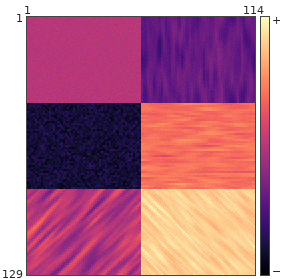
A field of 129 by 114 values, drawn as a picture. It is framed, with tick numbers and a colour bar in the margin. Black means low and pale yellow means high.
It is made of 3 by 2 panels. Panel 1,1: middling, flat. Panel 1,2: low, streaked downward, faint in contrast. Panel 2,1: very low, fine-grained, faint in contrast. Panel 2,2: high, streaked across, faint in contrast. Panel 3,1: middling, slanting up to the right. Panel 3,2: very high, slanting down to the right, faint in contrast.
